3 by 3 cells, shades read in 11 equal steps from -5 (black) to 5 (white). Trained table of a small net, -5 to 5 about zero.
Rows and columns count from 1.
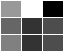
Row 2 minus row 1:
-2 -8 3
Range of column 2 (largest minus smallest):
8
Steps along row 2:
down up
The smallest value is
-5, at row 1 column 3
